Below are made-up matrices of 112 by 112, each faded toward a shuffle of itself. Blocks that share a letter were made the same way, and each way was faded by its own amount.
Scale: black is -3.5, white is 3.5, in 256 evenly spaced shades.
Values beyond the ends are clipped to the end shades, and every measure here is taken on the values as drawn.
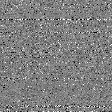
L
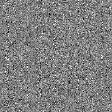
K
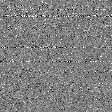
L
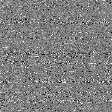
L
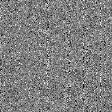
K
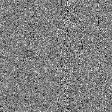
K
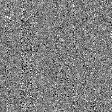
K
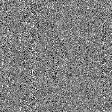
K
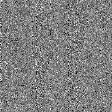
K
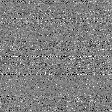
L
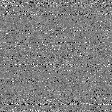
L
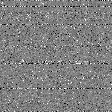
L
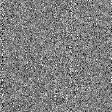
K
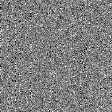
K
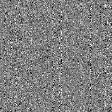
K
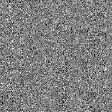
K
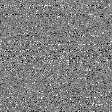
L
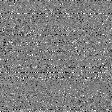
L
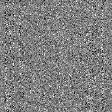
K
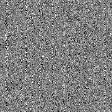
K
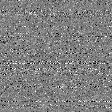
L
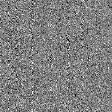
K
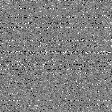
L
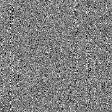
K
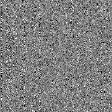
K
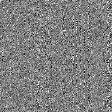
K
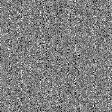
K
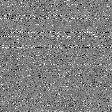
L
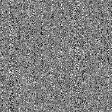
K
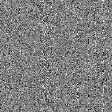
K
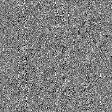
K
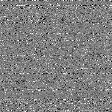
L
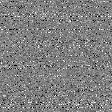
L
